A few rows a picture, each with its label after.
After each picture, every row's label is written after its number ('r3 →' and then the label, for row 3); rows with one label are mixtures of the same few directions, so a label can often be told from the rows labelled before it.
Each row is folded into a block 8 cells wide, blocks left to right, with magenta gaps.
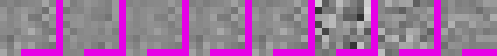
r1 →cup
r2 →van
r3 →cup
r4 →cup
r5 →cup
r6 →van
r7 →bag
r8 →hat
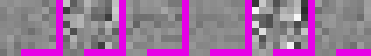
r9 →cup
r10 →van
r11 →hat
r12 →hat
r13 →van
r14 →van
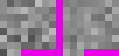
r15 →bag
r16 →cup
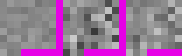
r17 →bag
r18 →cup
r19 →cup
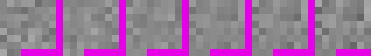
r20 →bag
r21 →cup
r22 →van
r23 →van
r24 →van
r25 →van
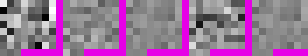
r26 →van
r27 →bag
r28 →van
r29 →hat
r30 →van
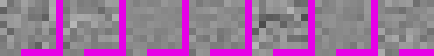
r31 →van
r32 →hat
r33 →bag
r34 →bag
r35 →hat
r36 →van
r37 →bag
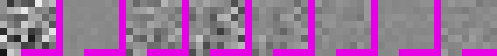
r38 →bag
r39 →cup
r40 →bag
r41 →cup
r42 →cup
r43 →van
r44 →hat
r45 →bag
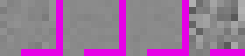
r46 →van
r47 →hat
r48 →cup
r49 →van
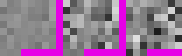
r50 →van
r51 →van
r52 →cup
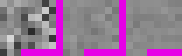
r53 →cup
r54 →cup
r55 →hat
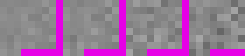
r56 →cup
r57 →cup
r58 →bag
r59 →cup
